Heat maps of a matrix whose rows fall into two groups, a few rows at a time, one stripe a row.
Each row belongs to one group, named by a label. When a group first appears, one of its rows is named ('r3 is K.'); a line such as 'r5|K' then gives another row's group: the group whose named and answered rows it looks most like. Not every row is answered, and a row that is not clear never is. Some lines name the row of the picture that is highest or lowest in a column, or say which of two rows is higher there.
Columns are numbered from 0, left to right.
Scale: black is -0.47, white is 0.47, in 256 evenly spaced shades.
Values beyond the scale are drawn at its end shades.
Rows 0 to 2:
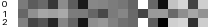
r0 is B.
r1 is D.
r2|B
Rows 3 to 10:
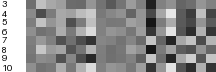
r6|D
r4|D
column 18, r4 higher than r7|No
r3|D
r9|B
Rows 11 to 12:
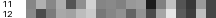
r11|D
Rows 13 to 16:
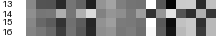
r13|B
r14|D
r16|B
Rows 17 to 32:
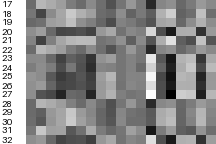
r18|D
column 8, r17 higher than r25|No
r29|D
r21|D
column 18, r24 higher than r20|Yes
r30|D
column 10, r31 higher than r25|Yes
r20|B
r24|B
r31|D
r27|B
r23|B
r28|D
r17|D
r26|B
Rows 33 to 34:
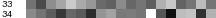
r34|B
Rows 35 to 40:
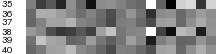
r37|D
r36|D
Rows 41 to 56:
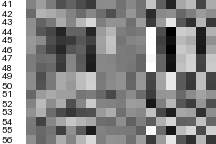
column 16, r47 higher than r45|Yes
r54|D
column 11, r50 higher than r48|Yes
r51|D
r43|D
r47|B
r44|B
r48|B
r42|D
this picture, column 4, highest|54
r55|B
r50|D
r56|D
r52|D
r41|B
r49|D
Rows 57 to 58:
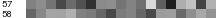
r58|D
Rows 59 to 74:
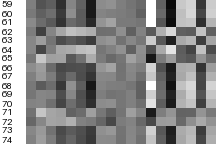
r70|B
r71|D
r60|B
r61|B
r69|B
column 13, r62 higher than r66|Yes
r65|D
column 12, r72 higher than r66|No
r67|B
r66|B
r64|D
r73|B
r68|B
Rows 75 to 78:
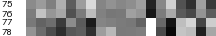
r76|D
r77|B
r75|D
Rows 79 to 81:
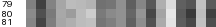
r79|D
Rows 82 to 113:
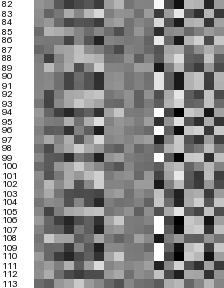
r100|D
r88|D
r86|B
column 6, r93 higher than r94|Yes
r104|B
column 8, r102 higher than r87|Yes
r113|D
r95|D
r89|D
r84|B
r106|B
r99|B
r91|B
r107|B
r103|B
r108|D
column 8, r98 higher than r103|No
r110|B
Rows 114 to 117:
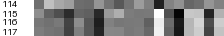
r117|B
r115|B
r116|B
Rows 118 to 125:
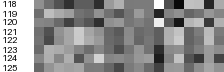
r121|D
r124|D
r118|B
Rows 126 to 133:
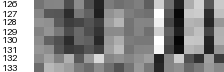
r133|D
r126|B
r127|B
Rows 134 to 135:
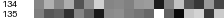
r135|B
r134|D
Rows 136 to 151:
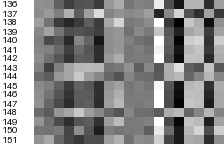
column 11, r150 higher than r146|No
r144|D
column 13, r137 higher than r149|Yes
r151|B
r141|B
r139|B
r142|B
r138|B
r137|D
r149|B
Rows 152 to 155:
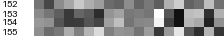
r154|B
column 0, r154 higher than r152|Yes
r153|B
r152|D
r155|D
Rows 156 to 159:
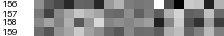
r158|D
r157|D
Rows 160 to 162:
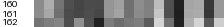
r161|B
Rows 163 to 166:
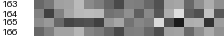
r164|D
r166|D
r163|D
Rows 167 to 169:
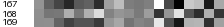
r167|B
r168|D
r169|B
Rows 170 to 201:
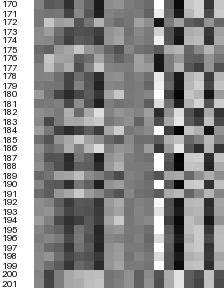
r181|B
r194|B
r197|B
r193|B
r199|B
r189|D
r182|D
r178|B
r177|D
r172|D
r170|B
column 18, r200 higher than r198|No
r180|B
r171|B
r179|B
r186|D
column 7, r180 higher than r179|Yes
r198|B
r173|B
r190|B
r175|D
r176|D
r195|B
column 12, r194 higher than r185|Yes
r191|D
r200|D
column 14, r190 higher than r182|No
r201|D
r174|B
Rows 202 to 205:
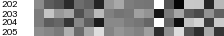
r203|D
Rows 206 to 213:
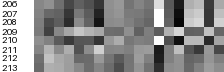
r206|B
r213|D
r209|D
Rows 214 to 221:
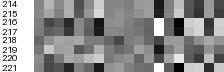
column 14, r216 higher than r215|No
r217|B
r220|D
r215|D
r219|D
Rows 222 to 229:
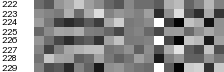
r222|D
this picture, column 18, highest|229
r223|D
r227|D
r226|B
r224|B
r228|D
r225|D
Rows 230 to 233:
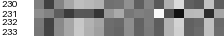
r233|D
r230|D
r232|D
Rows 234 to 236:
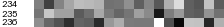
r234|D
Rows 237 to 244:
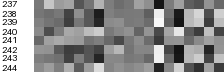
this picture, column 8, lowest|241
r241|D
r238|B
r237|D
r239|B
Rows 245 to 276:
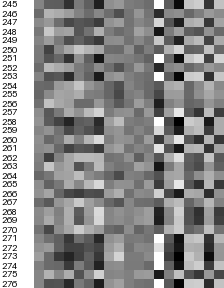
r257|D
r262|D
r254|D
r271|B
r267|D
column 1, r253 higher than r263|No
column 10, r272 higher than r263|No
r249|B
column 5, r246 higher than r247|Yes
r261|B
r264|D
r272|B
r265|D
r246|D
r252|D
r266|B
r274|B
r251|B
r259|B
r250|D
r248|D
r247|B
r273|B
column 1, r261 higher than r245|Yes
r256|D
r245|B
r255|D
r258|B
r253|B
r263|D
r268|D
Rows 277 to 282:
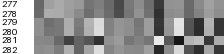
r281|B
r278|D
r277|D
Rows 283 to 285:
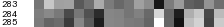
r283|D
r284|B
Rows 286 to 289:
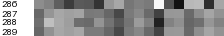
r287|D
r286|B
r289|D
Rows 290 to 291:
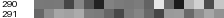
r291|D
